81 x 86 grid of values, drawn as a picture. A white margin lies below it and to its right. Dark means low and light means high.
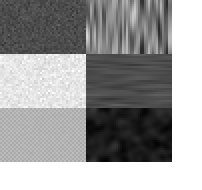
The table splits into 3 rows of 2 panels. Panel 1,1: low, fine-grained, faint in contrast. Panel 1,2: middling, streaked downward, strong in contrast. Panel 2,1: very high, fine-grained, faint in contrast. Panel 2,2: low, streaked across, faint in contrast. Panel 3,1: high, checkered, faint in contrast. Panel 3,2: very low, blotchy, faint in contrast.
